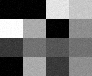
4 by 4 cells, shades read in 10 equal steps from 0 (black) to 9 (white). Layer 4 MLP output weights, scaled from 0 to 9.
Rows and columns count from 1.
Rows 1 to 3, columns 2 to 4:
0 8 7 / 6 0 5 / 4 3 4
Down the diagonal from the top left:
0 6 3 5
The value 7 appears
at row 1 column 4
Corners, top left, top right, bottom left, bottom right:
0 7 0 5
